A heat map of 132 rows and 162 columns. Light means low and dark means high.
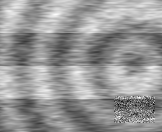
The bottom right is the roughest part. In the bottom right lies a patch that is rougher than the rest. Horizontal stripes repeat 2 times down the table. Concentric rings centre on the middle right. On average the colour sits 40% of the way up the scale.
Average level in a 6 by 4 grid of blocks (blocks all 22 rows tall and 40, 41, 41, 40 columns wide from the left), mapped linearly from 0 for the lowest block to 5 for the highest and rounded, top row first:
1 1 1 0 | 3 3 3 4 | 5 5 5 4 | 1 1 2 0 | 3 3 3 4 | 5 5 5 4
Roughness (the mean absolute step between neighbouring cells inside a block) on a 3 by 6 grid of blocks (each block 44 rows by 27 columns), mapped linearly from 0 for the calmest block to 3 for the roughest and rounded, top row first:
0 0 0 0 0 0 / 0 0 0 0 0 0 / 0 0 0 0 3 3
